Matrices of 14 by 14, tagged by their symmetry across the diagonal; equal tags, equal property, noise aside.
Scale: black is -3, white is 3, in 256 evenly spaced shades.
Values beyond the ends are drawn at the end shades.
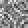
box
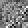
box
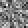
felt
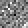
box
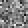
felt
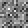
box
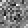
box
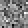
felt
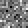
box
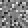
felt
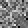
box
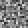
felt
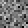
box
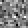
felt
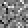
felt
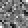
box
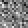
felt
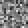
felt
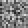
felt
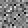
box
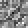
box
